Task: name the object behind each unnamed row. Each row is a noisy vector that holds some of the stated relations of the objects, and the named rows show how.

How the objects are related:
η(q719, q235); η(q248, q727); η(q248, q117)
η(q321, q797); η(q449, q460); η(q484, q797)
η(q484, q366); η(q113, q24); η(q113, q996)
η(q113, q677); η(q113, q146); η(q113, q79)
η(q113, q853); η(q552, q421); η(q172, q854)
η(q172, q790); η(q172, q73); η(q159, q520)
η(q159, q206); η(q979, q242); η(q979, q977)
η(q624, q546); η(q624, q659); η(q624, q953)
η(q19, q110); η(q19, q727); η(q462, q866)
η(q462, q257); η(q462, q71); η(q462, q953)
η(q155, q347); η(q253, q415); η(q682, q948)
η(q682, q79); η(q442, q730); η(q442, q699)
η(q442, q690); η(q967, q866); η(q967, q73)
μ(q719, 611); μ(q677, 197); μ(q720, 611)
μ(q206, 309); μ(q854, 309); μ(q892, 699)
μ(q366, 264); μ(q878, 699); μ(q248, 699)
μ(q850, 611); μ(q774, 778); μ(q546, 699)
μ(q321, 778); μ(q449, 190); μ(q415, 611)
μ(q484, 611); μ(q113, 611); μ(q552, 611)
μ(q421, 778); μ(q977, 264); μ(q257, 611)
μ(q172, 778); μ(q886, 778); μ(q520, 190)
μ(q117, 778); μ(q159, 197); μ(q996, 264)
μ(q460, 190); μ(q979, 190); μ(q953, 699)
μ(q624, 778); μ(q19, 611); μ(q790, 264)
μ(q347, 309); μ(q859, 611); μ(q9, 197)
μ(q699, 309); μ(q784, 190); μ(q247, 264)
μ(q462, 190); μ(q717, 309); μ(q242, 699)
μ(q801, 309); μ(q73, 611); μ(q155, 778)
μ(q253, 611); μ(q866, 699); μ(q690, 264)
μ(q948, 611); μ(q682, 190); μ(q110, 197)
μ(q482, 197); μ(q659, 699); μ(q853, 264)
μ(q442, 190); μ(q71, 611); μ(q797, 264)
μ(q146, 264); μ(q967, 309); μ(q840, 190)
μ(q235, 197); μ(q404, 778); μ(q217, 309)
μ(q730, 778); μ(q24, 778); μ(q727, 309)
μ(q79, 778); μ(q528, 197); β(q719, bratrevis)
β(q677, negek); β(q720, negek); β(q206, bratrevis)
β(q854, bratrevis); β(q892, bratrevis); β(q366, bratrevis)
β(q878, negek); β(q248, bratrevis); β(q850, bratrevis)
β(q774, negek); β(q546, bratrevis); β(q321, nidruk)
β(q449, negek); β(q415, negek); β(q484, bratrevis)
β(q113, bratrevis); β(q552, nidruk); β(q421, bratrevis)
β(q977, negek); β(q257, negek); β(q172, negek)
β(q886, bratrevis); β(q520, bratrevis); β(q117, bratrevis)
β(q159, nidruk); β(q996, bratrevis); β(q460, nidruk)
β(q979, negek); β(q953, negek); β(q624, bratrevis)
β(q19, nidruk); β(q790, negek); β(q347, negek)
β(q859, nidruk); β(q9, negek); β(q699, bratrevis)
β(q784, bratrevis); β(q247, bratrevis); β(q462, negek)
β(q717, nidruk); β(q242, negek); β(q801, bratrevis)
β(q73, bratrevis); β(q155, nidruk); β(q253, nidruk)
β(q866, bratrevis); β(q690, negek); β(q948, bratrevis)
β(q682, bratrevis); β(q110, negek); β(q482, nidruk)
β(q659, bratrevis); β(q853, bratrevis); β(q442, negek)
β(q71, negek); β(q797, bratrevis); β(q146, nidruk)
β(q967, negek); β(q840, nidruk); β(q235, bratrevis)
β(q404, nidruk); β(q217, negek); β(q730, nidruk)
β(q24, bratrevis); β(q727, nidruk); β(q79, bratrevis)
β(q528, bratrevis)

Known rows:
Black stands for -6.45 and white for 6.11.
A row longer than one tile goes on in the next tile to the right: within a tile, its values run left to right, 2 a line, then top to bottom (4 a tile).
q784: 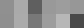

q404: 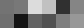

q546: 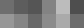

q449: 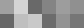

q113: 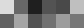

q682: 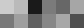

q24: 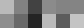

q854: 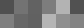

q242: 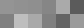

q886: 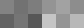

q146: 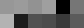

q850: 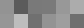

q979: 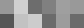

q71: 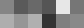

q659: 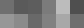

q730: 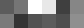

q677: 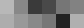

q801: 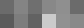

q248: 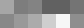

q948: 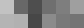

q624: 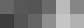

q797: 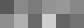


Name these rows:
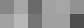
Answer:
q520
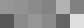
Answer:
q774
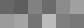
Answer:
q235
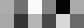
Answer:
q19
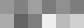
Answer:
q117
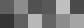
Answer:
q967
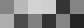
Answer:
q460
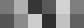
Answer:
q462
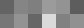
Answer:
q206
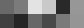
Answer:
q321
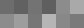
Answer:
q528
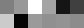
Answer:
q727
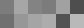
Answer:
q347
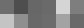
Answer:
q73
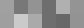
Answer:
q415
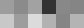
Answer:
q110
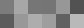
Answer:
q217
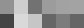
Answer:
q442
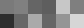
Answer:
q172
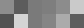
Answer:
q484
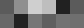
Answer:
q717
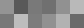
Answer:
q719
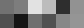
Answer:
q155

